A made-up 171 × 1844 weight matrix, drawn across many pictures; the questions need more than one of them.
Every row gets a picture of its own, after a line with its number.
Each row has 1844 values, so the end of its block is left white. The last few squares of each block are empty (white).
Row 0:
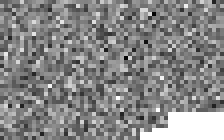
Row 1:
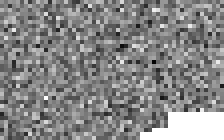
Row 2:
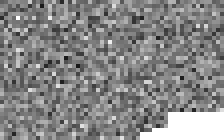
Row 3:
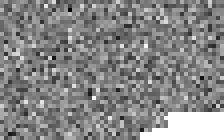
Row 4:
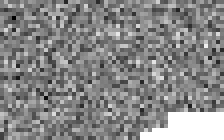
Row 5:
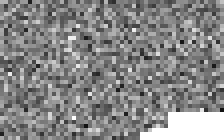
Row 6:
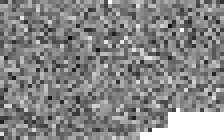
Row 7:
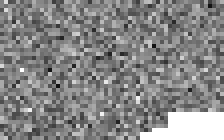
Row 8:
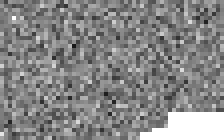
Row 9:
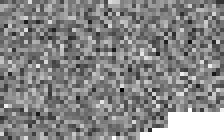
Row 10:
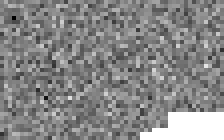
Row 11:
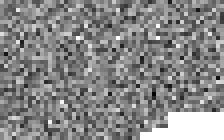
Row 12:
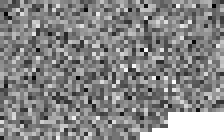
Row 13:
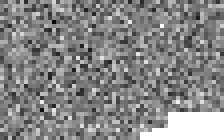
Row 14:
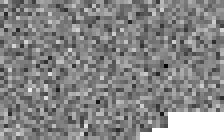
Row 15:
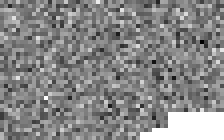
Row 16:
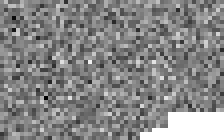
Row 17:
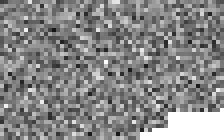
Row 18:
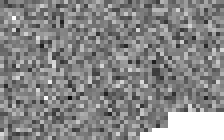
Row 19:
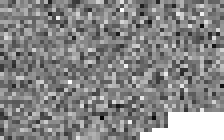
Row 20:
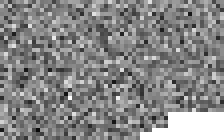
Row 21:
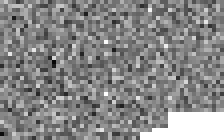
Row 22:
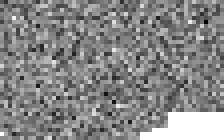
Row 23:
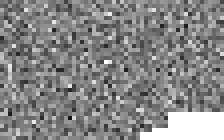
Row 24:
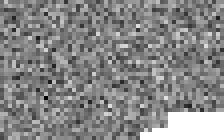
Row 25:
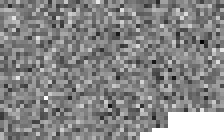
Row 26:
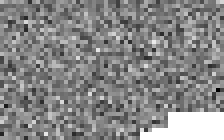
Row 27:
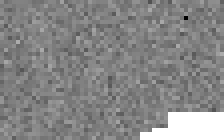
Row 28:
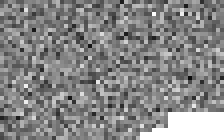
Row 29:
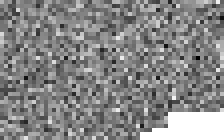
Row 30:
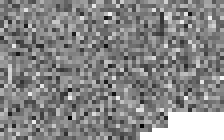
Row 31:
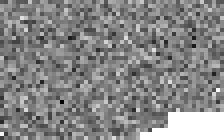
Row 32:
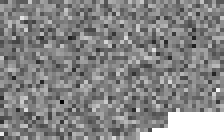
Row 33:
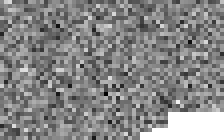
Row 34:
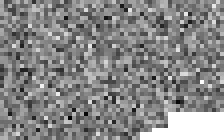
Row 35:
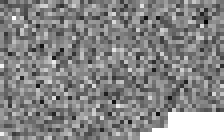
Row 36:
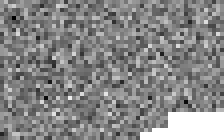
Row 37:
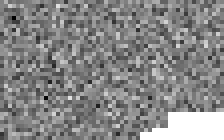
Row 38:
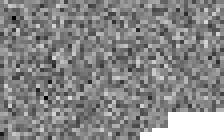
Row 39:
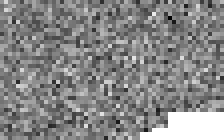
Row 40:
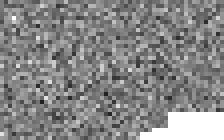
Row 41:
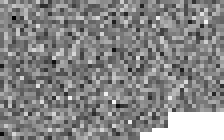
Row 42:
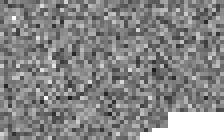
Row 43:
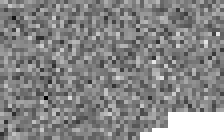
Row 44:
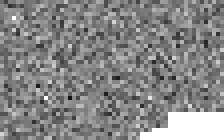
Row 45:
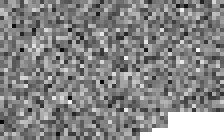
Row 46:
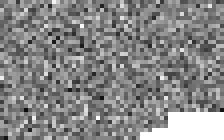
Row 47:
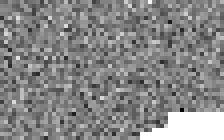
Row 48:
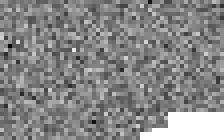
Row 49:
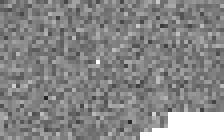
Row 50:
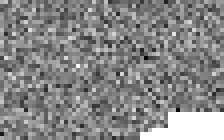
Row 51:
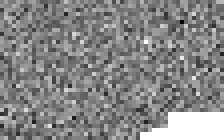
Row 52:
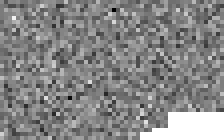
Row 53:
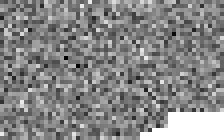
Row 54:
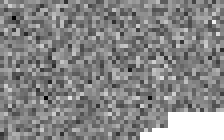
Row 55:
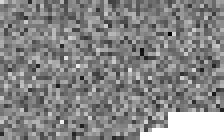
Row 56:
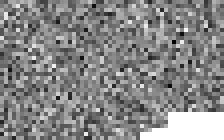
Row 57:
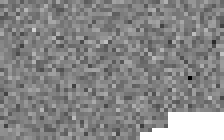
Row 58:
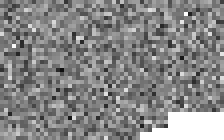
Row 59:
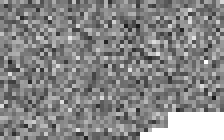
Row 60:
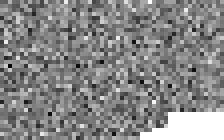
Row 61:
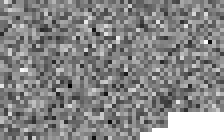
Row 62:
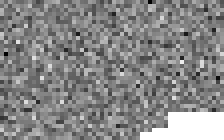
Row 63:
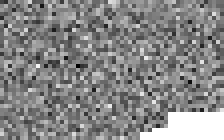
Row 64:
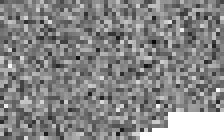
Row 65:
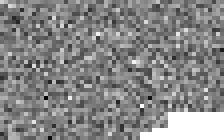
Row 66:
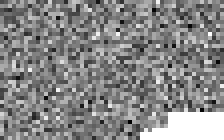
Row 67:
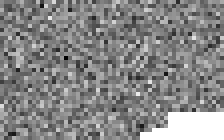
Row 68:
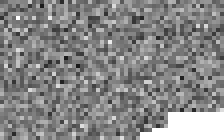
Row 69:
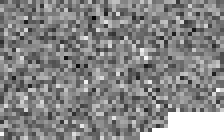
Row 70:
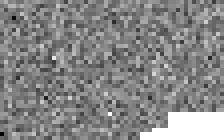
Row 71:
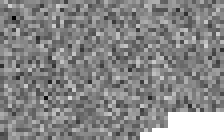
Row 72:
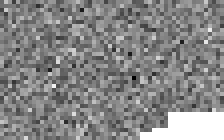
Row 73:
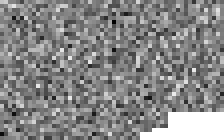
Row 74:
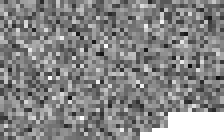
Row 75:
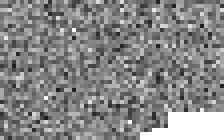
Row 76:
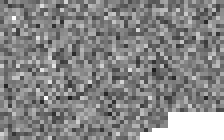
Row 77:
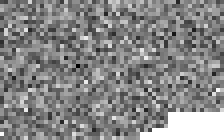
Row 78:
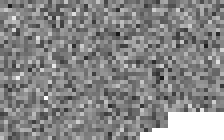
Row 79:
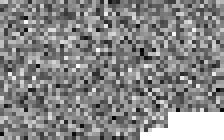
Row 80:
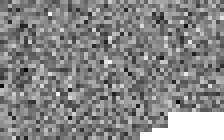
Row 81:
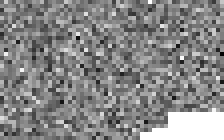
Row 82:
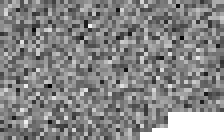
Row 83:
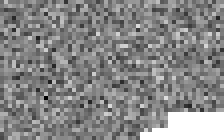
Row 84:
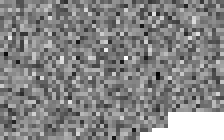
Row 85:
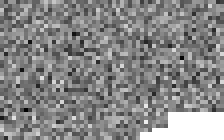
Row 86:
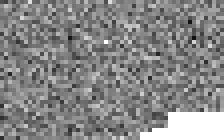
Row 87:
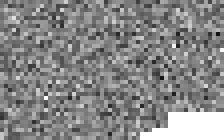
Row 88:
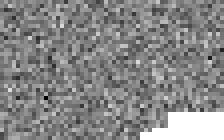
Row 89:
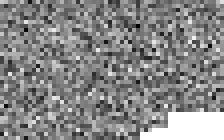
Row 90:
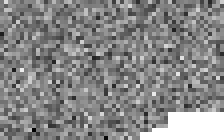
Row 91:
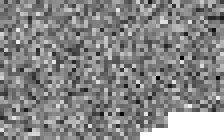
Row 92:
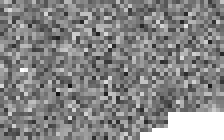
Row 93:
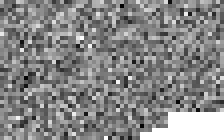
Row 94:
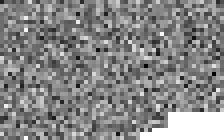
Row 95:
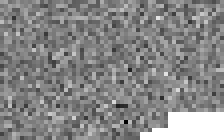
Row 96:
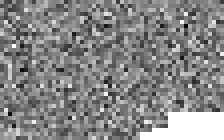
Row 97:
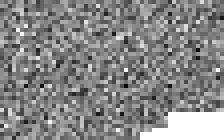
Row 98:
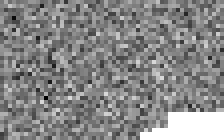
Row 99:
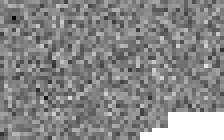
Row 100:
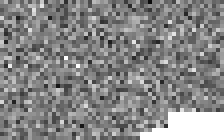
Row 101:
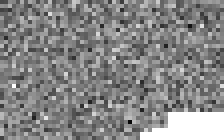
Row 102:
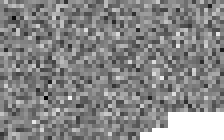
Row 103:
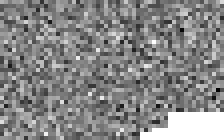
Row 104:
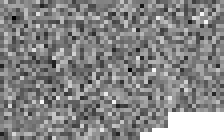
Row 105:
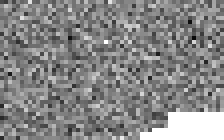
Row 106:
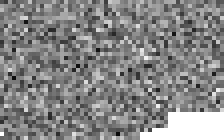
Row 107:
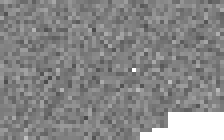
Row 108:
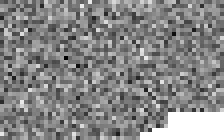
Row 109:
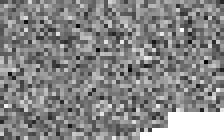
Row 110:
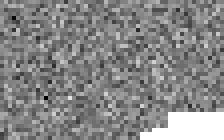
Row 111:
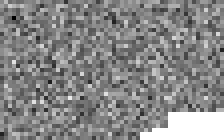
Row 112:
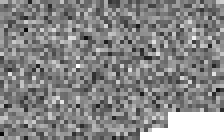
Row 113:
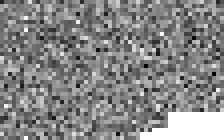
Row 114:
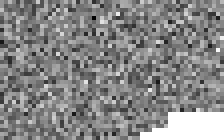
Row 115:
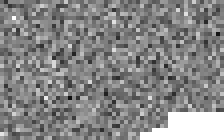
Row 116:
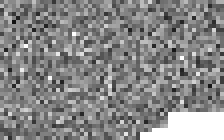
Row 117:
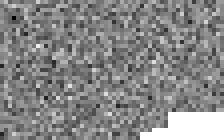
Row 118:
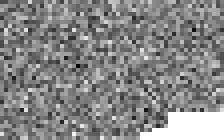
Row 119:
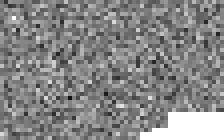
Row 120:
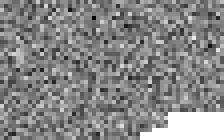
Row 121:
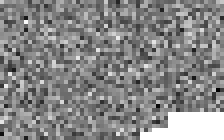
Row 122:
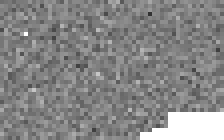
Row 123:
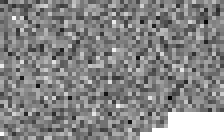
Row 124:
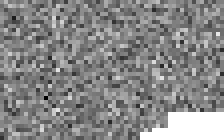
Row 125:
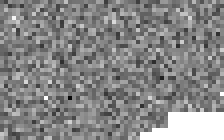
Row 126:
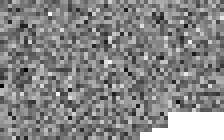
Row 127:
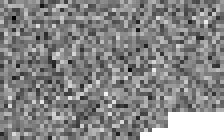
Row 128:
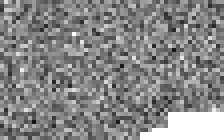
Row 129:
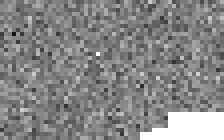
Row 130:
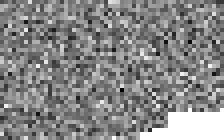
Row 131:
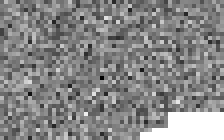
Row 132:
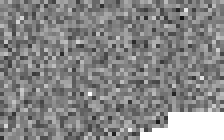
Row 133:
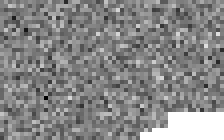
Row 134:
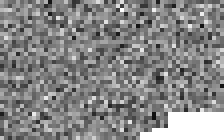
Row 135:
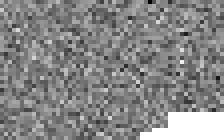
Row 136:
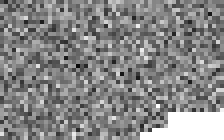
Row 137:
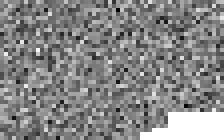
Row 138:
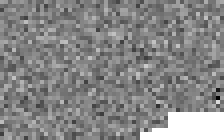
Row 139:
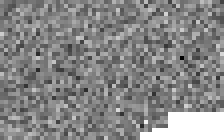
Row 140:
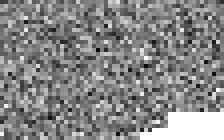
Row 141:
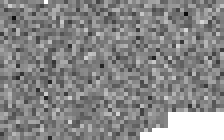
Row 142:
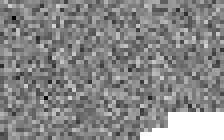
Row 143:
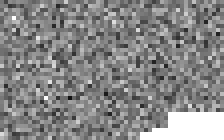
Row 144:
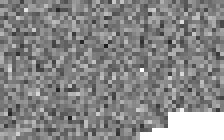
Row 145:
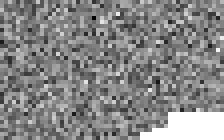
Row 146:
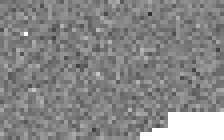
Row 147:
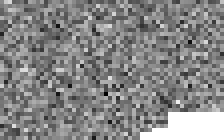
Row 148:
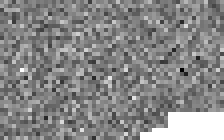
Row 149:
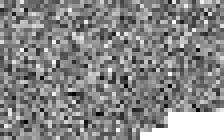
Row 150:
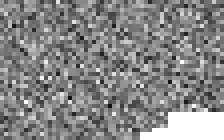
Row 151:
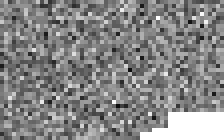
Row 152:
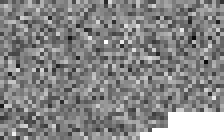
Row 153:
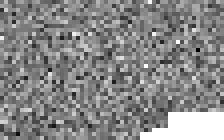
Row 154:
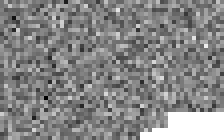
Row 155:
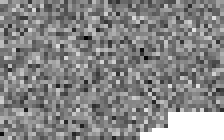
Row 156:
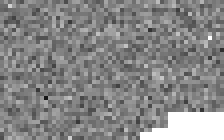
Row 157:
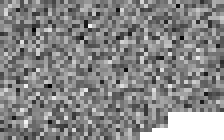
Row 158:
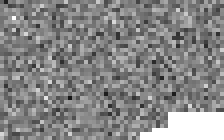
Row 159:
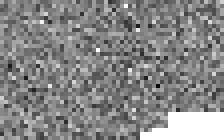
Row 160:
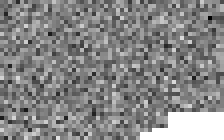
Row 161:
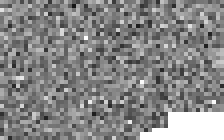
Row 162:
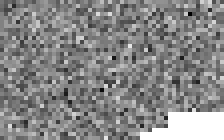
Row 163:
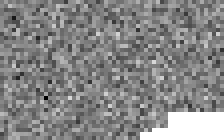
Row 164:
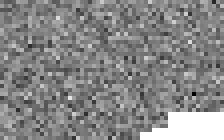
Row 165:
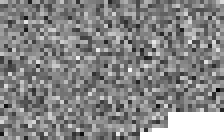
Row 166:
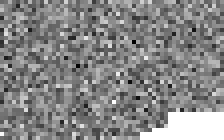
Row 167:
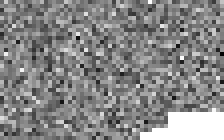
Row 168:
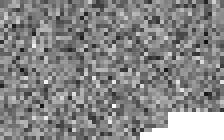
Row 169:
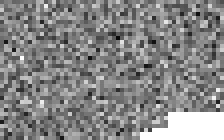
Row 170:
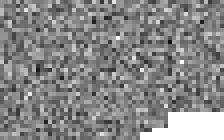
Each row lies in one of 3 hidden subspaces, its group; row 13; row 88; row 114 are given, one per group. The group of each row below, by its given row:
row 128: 13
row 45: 13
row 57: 13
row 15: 88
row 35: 88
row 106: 114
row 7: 13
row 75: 88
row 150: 13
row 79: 114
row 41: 88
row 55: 114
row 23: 13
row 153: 13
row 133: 88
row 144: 13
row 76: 88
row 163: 88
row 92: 13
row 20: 13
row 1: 88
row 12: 13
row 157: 13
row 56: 13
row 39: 13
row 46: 13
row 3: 114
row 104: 88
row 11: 13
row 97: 13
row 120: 114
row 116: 13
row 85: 13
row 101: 88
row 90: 13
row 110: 88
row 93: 13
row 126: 13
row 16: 88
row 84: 13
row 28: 13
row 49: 88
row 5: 114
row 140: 114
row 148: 13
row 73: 88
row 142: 88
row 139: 13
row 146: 114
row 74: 13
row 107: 13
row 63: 114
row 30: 13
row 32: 114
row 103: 114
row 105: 114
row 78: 88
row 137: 13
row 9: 114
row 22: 88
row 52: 88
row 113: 114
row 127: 88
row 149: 13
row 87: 88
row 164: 13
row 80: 13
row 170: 13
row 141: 88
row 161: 88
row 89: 114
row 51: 13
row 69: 114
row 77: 114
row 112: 114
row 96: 13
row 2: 114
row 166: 114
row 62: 13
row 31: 114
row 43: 88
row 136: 114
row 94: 114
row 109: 114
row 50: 114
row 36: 88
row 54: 88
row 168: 13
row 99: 88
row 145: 114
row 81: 13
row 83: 88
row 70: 88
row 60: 114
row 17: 114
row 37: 88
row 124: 88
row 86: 114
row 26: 114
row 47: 114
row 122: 114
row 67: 114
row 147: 13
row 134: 88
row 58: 13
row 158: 88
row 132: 114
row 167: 13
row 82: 13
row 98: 88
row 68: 114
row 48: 13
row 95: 88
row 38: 88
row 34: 13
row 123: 88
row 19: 88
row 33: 13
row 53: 114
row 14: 13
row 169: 114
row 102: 88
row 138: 114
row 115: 88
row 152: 114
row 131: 13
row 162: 13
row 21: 88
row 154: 88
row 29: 13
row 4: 88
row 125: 88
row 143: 88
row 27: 13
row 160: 13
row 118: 114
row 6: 114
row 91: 13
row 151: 88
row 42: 88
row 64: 114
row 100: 114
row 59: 114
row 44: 88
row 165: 114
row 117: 88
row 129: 13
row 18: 88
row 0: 13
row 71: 88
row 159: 114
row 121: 114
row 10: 88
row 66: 88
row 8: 88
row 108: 114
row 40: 88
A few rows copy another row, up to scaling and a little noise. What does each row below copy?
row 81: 167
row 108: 53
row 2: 68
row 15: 25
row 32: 31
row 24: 83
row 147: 33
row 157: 82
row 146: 122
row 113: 94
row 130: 9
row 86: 105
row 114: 145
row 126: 80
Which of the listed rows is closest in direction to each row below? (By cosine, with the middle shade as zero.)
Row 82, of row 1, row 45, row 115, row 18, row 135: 45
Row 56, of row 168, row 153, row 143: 168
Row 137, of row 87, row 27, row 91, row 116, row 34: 116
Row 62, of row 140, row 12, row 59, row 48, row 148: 48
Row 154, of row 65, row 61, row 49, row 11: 65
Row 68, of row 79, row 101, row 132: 101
